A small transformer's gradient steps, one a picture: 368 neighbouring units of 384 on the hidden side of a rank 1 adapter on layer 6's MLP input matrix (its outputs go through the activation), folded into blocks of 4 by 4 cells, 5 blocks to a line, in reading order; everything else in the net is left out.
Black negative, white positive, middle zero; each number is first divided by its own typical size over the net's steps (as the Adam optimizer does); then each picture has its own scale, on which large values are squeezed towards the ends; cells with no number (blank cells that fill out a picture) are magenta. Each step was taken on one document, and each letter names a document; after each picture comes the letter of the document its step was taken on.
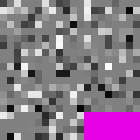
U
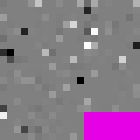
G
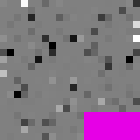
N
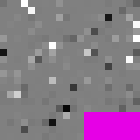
N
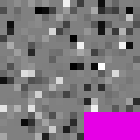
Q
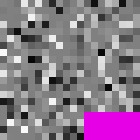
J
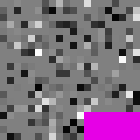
U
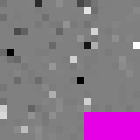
G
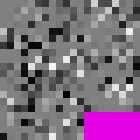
J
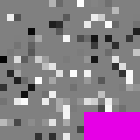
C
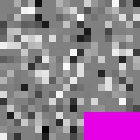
J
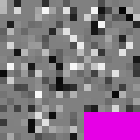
Q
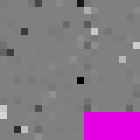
G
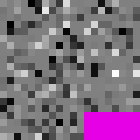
Q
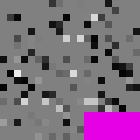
C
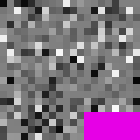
Q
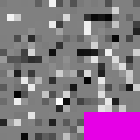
C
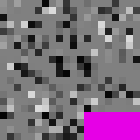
U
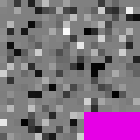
Q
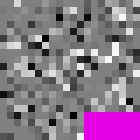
J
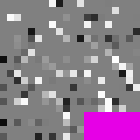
C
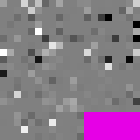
N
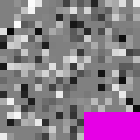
J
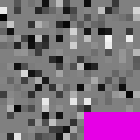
U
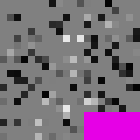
C
